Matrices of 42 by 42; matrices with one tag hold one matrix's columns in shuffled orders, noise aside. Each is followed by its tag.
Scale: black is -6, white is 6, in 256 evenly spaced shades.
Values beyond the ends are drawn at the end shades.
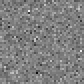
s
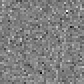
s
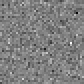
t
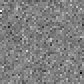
s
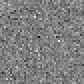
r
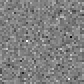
r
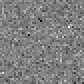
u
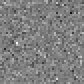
t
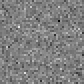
u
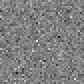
r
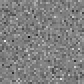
r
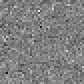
s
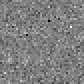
u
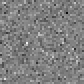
t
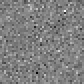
s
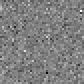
s
